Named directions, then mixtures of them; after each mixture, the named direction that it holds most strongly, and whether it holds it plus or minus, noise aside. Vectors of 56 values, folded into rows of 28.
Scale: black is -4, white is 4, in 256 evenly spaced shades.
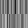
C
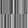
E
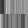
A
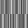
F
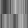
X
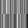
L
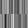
E, plus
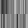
L, minus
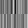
E, plus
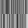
L, minus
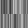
X, plus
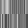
L, plus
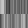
A, minus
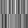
C, minus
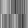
X, minus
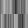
X, minus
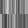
C, minus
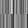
E, minus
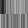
A, plus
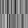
C, plus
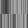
X, plus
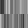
A, plus
